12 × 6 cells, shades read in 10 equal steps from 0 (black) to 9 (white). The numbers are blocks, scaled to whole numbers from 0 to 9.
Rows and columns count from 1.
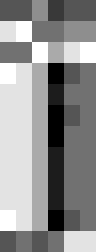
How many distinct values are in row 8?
4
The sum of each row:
19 35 40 30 31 29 30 31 31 31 30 30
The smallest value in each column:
3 3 3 0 3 3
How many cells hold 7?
0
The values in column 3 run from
3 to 9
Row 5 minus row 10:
0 0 0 0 0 0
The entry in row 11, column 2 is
8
